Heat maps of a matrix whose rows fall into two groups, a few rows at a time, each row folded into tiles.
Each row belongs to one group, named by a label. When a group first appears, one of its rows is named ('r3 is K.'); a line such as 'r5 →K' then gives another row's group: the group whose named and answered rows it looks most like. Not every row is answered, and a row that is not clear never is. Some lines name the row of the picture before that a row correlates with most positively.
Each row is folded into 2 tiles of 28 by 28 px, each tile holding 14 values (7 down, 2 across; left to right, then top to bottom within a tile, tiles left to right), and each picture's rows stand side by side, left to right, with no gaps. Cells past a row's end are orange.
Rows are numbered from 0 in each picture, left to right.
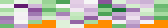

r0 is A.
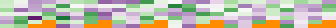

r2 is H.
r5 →A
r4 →A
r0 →A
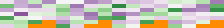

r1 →A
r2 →H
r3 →A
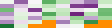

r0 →A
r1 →A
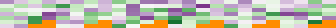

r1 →H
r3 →H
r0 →H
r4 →A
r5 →H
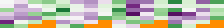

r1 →A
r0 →A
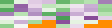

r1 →A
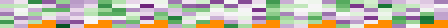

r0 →H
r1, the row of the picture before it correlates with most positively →0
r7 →H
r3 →H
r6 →A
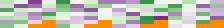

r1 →A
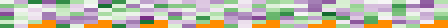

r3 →H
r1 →A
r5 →A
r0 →H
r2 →A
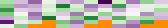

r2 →H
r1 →H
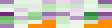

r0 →H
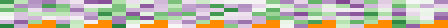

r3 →A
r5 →H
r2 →A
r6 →H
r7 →H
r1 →A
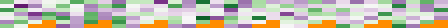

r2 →H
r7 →H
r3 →H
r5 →H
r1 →H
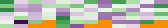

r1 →H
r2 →A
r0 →A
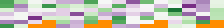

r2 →H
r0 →A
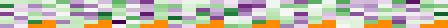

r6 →A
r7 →A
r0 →H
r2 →A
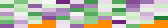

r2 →A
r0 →H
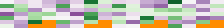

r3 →A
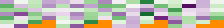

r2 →H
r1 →H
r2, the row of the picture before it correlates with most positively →1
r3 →A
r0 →H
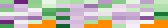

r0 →A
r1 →A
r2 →A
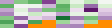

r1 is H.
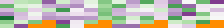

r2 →H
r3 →H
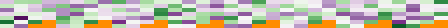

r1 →H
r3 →H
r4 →H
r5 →H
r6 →A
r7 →A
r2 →A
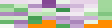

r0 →H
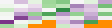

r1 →A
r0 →A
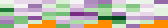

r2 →H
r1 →A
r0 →A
